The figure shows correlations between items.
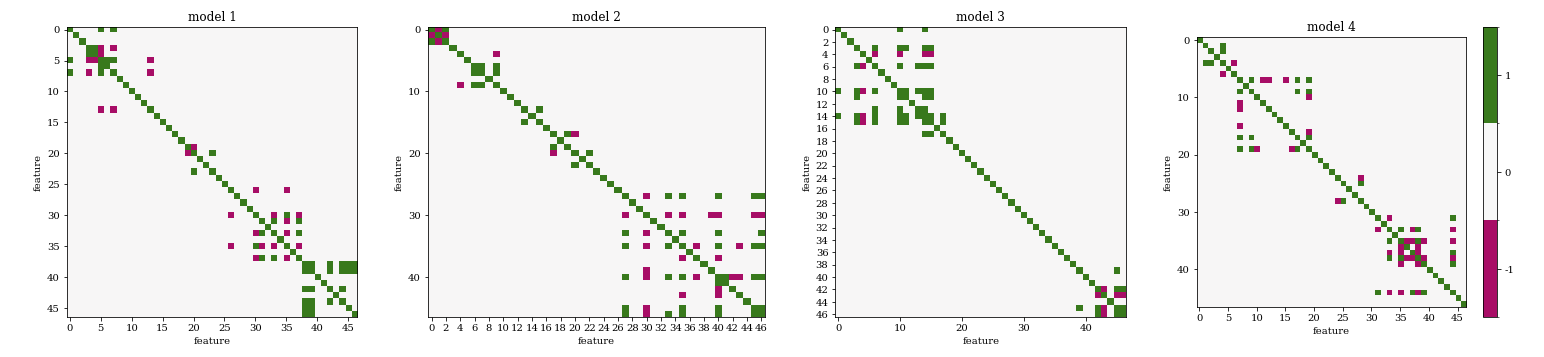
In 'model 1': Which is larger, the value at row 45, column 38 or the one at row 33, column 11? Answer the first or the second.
the first
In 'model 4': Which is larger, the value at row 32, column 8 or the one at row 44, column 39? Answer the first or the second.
the second
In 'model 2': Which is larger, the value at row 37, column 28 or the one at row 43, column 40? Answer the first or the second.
the first
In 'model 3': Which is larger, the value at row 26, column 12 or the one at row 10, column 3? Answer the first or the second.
the second
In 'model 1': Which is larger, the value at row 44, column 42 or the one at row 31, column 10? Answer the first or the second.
the first
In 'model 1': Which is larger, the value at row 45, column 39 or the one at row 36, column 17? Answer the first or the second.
the first
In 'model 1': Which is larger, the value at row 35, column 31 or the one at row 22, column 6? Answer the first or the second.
the second
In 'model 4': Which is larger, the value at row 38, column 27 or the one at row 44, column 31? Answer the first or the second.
the second
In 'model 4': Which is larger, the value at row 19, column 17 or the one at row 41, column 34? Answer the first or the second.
the first
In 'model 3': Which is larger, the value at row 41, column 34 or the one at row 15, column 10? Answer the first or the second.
the second
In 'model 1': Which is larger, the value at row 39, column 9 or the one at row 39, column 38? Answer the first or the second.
the second
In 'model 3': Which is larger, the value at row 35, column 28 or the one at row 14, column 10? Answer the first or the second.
the second
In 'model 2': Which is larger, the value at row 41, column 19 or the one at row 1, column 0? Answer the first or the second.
the first
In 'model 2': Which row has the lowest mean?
30
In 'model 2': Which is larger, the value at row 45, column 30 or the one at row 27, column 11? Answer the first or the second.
the second
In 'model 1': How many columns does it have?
47
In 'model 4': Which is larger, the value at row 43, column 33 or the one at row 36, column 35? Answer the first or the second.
the first
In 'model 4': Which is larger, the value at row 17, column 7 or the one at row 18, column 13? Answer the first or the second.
the first
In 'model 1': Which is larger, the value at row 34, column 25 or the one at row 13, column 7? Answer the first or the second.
the first
